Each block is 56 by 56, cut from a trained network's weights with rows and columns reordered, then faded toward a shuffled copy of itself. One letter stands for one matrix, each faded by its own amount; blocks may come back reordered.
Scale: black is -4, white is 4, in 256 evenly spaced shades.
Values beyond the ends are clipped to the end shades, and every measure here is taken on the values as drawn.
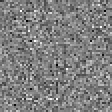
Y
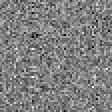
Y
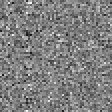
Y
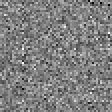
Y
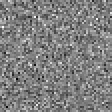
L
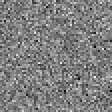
L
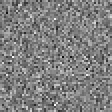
L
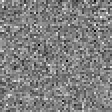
L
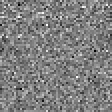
Y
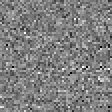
Y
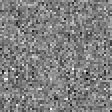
Y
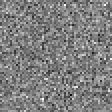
L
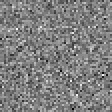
L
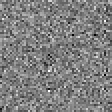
Y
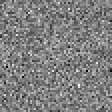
L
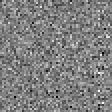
Y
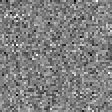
Y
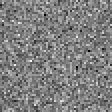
L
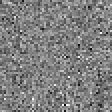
Y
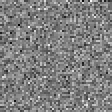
L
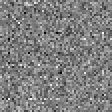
Y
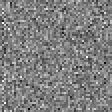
L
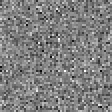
Y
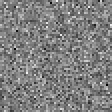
L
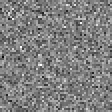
L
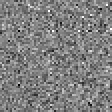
Y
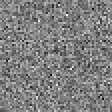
L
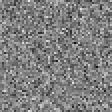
L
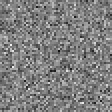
L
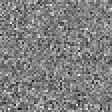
L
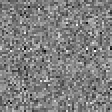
Y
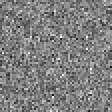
L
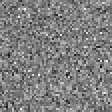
L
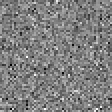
Y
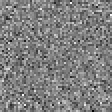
L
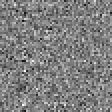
Y
